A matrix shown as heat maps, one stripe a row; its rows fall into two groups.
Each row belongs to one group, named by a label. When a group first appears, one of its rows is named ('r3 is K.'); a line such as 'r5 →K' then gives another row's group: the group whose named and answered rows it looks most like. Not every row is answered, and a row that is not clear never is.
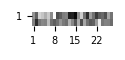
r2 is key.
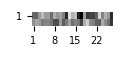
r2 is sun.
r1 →key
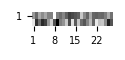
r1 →key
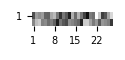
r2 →sun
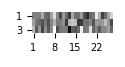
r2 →key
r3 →key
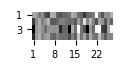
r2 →sun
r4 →sun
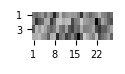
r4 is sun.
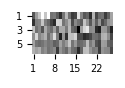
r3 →sun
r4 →key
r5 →sun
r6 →sun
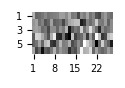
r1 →sun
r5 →sun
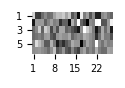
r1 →sun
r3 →sun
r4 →sun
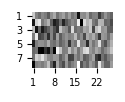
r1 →sun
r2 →sun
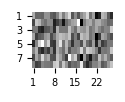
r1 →sun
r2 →sun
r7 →key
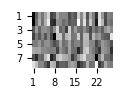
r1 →sun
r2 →sun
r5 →sun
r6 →sun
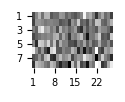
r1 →sun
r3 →key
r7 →sun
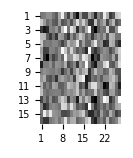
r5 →sun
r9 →sun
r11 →sun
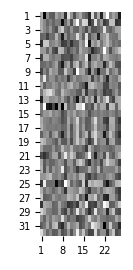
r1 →key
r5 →sun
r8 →sun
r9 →key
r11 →sun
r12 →key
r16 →sun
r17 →sun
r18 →sun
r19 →sun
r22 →key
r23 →key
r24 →key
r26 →key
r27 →sun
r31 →sun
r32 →sun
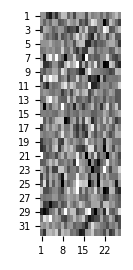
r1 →key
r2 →sun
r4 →sun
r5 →key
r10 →key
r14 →key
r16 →key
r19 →sun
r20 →sun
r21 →sun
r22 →key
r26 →sun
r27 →sun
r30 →key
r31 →sun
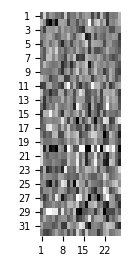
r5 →sun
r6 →key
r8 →sun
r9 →sun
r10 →key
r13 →key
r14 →key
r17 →key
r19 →sun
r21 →sun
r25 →key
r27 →key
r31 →key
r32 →key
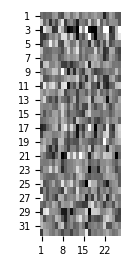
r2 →key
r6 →sun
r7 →sun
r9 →key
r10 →sun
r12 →key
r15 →key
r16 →key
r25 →sun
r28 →sun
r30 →key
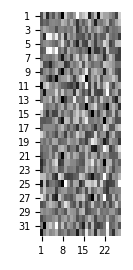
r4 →key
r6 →key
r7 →sun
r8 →key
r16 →sun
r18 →sun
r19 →sun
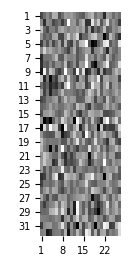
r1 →sun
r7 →sun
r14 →key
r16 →key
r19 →sun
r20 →key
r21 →sun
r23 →key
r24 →sun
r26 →sun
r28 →key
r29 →key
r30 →sun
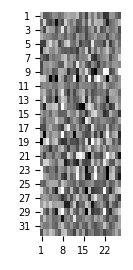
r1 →sun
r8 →key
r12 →key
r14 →key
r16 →key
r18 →key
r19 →sun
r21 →key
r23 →sun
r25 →key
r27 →sun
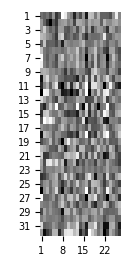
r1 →key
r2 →key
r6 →sun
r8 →sun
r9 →sun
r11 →sun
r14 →key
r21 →sun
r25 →sun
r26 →sun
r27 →sun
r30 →sun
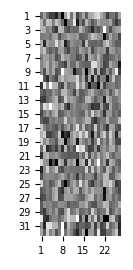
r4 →sun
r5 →key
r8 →sun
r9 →key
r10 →sun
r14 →key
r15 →sun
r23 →sun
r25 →key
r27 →sun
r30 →sun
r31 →key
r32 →key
